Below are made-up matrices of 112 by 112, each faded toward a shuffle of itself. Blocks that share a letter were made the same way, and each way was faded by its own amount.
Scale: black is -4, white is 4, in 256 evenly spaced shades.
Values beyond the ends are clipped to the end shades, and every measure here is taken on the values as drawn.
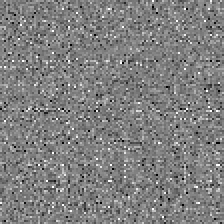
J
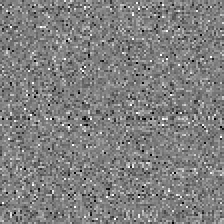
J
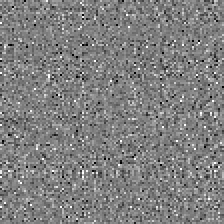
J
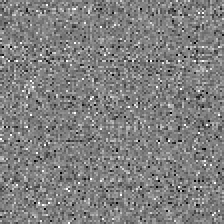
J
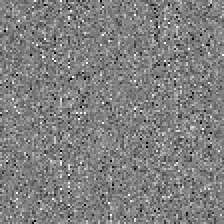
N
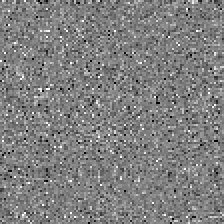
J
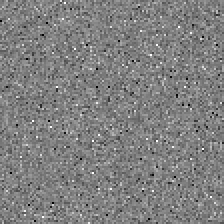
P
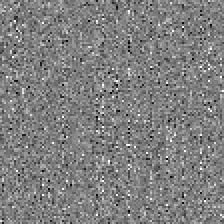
N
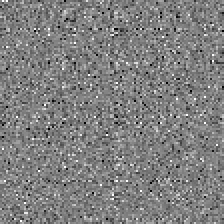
J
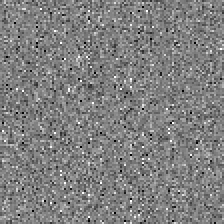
N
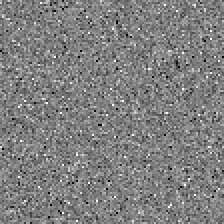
P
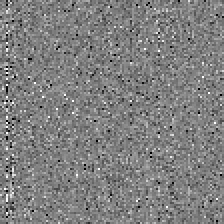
N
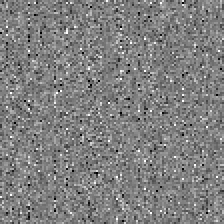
N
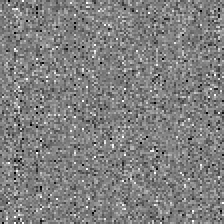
N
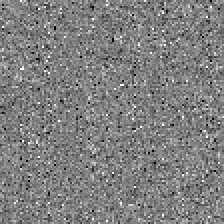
N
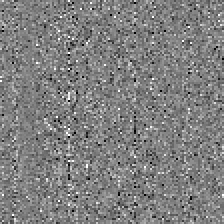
N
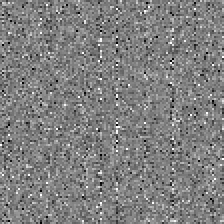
N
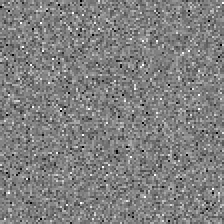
P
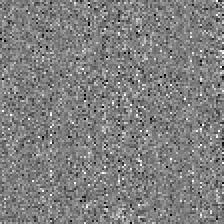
N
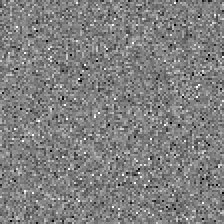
P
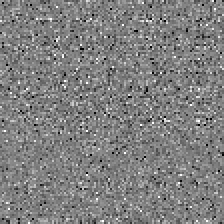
J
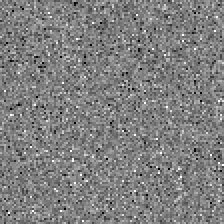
P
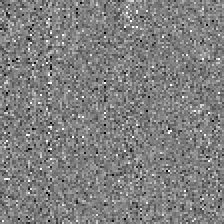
N
